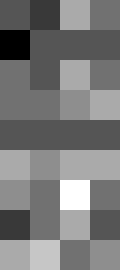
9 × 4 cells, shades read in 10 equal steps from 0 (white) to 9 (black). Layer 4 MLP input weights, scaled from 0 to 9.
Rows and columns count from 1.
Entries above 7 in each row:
0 1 0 0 0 0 0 0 0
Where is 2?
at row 9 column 2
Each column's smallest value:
3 2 0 3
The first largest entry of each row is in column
2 1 2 1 1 2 2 1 3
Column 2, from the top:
7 6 6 5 6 4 5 5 2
